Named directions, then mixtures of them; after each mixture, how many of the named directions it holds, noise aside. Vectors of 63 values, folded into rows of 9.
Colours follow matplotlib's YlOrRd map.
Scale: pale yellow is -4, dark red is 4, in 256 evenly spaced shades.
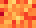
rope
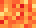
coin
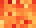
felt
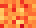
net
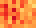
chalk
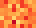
three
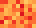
two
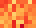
three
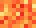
one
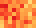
two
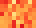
three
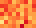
three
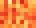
three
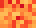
three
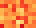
one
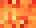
three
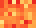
one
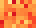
one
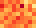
three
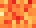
one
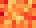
one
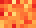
two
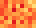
three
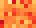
one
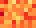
one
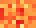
one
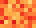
two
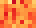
two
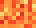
one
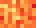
three
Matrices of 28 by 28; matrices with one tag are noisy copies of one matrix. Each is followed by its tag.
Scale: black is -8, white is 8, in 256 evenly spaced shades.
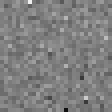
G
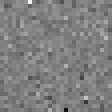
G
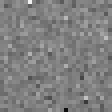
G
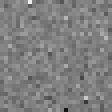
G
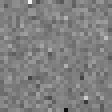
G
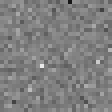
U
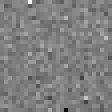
G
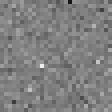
U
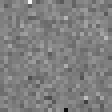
G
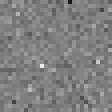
U
